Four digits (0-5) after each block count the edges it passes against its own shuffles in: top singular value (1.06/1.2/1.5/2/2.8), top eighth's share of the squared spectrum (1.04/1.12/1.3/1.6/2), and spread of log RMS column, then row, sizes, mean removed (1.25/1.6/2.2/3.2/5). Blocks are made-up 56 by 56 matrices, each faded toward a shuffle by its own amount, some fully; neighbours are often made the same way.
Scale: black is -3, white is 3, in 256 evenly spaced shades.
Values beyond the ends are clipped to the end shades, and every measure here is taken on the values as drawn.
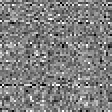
4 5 2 3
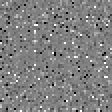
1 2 0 0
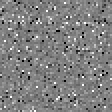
2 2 0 0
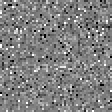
0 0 0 0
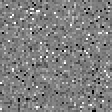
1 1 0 0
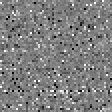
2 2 0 1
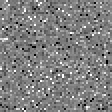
0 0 0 0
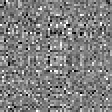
4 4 3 2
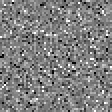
2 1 0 0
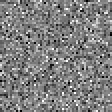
0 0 0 0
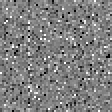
1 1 1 0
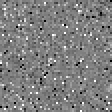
0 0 0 0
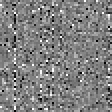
2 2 3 0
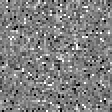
0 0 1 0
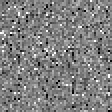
1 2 1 0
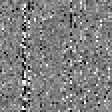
2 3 3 0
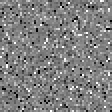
0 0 0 0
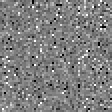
0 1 1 0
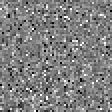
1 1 1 0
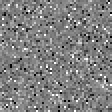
0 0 0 0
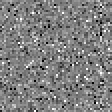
1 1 0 0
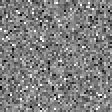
0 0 0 0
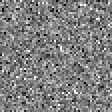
0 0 0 0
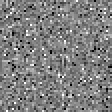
2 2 1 0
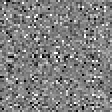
3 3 1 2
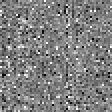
3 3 2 1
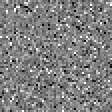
1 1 0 0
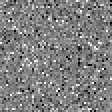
2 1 0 0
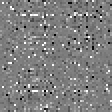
3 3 2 1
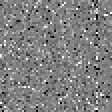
2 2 1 0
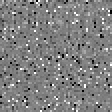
2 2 0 1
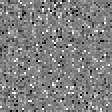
3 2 0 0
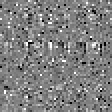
4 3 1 1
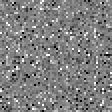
2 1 1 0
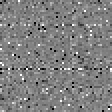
4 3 1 1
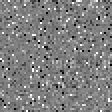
2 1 0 0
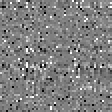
4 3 1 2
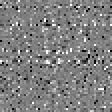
4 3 1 2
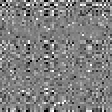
5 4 2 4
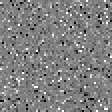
2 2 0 0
